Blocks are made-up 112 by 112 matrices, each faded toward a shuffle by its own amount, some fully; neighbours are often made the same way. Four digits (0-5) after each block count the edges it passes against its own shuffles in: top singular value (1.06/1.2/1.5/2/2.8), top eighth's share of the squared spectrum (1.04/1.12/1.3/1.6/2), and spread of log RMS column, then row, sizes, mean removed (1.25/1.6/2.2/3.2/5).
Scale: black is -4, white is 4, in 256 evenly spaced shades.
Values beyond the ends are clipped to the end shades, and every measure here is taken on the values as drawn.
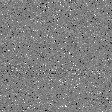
3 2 0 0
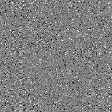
4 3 2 1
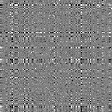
5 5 4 4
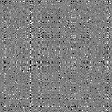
5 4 3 3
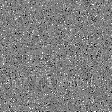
3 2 1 1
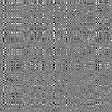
5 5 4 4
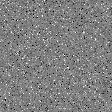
2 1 0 0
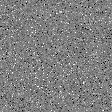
1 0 0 0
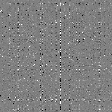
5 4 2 2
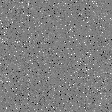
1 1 1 0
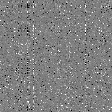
4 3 2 1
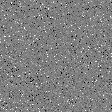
1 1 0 0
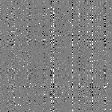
5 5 3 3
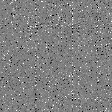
3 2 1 1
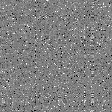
4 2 1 1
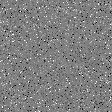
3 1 0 0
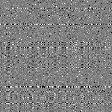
5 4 2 3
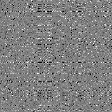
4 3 1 3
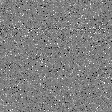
2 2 0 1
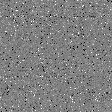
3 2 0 0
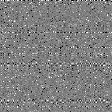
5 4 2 3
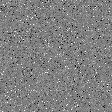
2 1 0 0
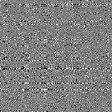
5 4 2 3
